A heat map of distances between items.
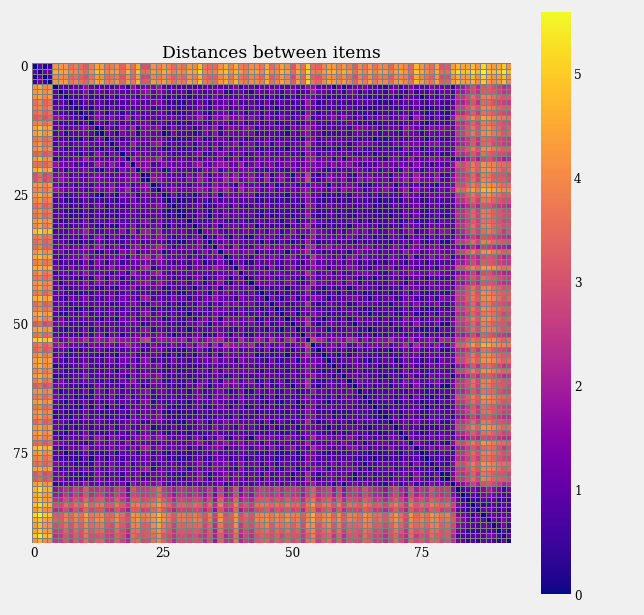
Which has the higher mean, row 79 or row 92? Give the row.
92
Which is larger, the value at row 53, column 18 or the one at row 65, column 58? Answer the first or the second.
the first
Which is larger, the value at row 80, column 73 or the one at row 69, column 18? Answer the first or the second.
the second
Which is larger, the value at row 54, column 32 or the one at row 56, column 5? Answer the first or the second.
the first
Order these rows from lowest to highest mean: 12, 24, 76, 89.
76, 12, 24, 89
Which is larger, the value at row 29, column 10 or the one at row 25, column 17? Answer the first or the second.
the second
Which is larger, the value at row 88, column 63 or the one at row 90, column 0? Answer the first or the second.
the second
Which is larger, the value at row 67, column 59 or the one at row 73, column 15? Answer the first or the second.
the second
